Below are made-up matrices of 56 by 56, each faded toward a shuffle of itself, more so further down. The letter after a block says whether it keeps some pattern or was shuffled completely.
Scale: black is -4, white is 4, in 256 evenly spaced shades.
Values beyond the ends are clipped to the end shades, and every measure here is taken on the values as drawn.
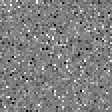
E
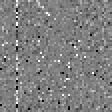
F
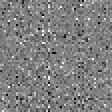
F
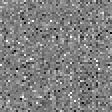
F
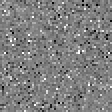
E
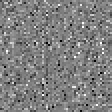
F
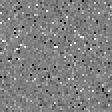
E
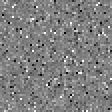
E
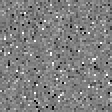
E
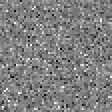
E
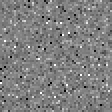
E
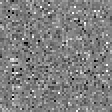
F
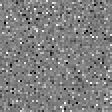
E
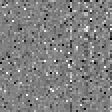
F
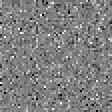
F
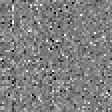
F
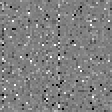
F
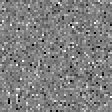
E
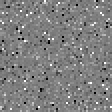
E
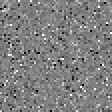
E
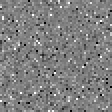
E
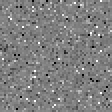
E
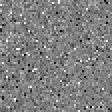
E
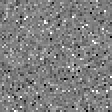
E
